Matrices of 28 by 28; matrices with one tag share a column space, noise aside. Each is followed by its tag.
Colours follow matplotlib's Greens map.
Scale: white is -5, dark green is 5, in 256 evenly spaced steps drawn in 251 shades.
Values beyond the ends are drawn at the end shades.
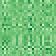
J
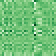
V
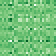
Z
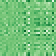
V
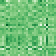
J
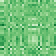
J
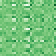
Z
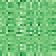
V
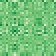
V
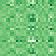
Z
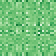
V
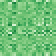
V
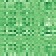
V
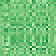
J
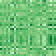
J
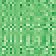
J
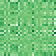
V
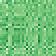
J
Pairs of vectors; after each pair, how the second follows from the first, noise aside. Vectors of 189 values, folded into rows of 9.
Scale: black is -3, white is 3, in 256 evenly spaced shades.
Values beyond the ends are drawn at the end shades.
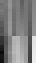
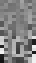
sign-scrambled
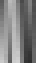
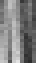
copied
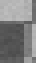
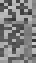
sign-scrambled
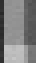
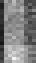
copied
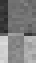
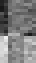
copied
